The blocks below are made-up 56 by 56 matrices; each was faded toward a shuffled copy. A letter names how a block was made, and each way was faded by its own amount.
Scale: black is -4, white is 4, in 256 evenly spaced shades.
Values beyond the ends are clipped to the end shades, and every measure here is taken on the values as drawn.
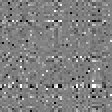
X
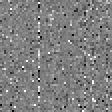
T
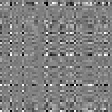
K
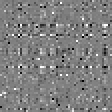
X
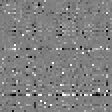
X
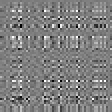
K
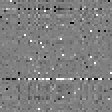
X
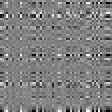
K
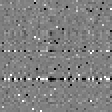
X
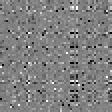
X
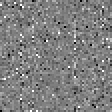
T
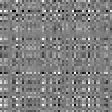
K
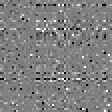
X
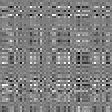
K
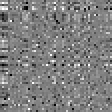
X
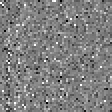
T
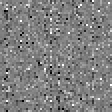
T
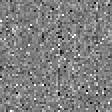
T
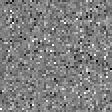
T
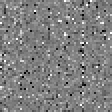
T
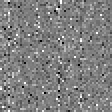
T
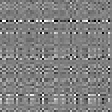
K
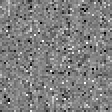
T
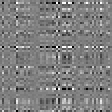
K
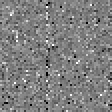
T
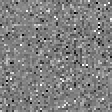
T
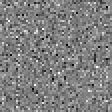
T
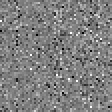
T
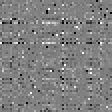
X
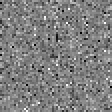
T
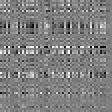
K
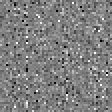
T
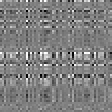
K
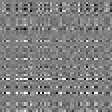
K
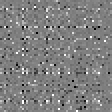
X
